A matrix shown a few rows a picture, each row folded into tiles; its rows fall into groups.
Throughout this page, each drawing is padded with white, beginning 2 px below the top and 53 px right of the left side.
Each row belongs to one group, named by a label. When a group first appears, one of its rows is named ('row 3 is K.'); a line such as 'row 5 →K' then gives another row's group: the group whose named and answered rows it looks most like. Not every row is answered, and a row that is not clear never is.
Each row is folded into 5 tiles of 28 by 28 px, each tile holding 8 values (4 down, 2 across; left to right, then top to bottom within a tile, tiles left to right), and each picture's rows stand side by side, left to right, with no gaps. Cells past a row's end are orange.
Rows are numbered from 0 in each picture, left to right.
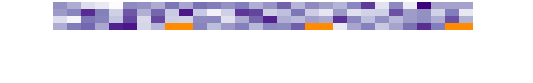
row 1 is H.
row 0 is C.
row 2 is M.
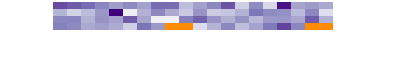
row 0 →H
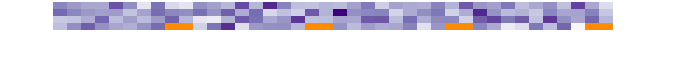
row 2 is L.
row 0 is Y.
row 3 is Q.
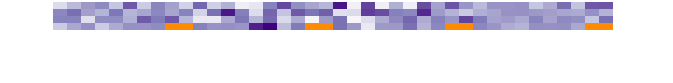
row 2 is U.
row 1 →C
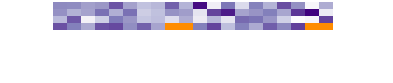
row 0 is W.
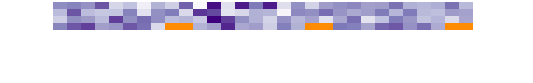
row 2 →W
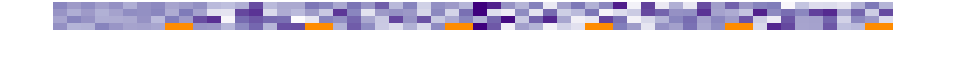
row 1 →H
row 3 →Q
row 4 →U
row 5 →C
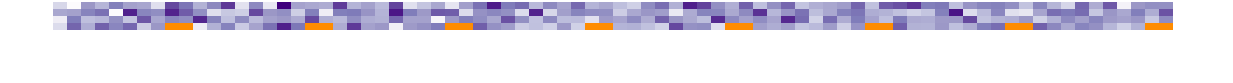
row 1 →M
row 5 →L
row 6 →H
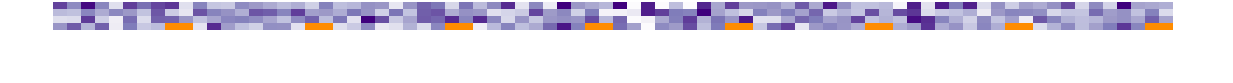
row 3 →M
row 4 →U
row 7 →M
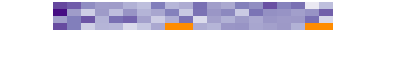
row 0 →Q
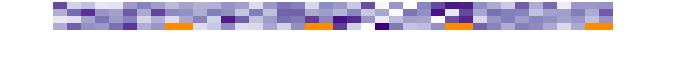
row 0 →C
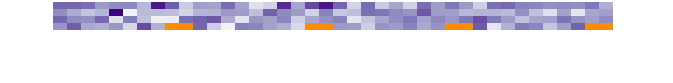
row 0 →H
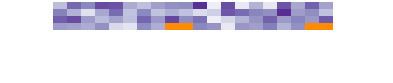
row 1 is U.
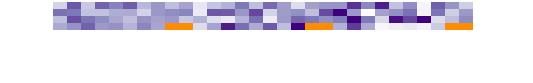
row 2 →Q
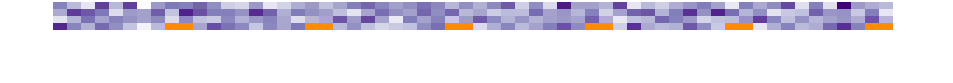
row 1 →C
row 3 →M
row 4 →C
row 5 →M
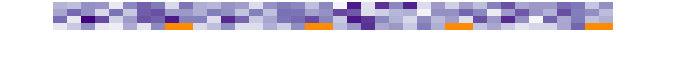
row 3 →L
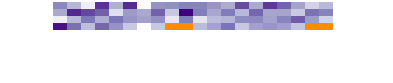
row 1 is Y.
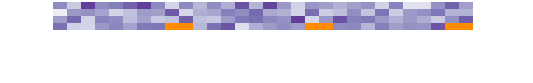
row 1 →Y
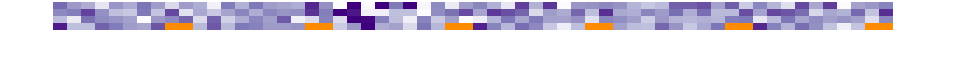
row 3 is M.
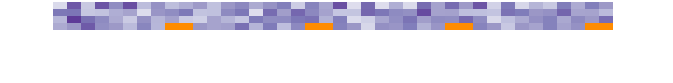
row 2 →U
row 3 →U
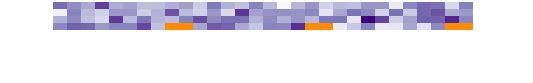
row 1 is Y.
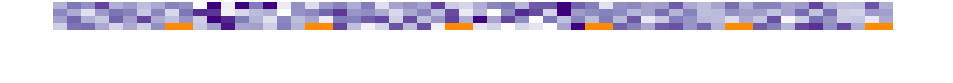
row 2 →Q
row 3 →L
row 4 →W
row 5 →W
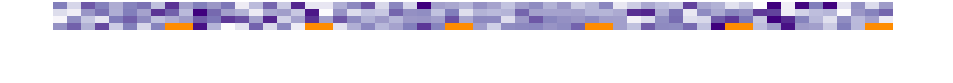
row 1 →Q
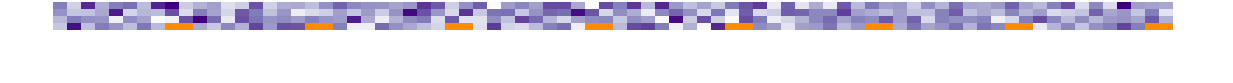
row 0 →H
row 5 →U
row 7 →M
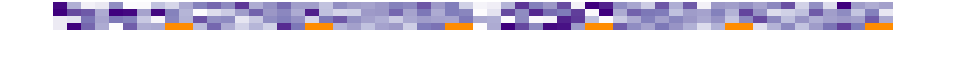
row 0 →C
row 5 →M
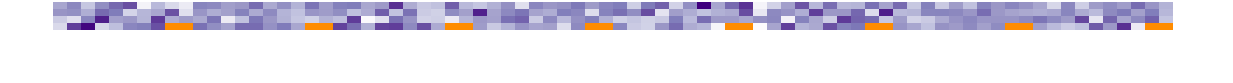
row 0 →Y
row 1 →W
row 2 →W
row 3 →L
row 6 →U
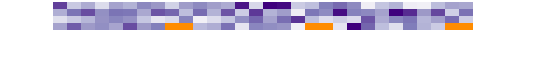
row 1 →Y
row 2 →C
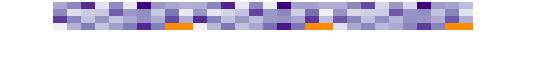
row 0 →M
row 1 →M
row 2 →M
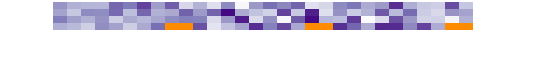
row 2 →W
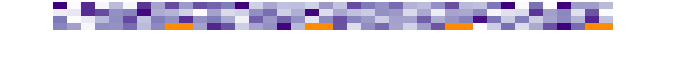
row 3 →M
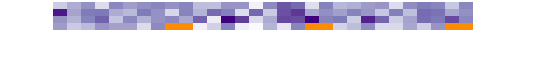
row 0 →L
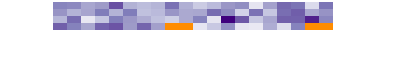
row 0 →W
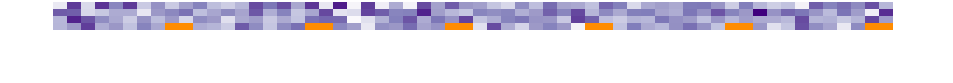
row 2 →U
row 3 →C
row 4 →C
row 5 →L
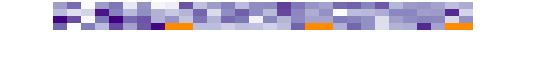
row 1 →L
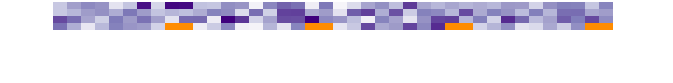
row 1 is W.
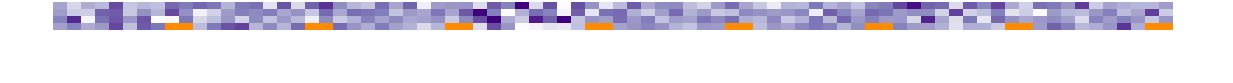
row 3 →Q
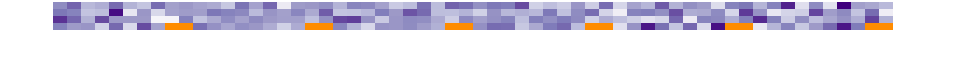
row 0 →H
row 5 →M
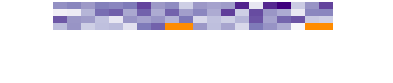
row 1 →Y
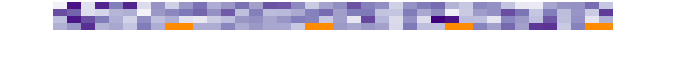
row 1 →Y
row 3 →C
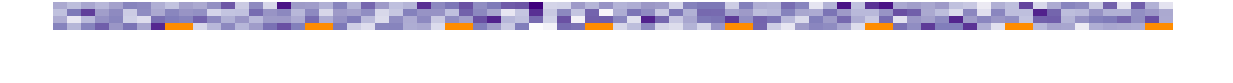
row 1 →M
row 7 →Q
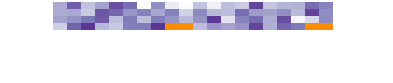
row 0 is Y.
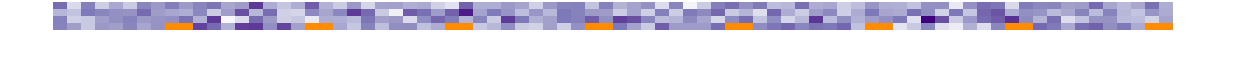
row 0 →U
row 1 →W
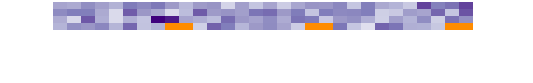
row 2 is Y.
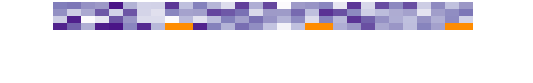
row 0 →W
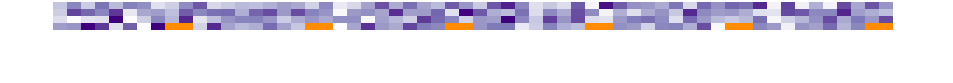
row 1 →C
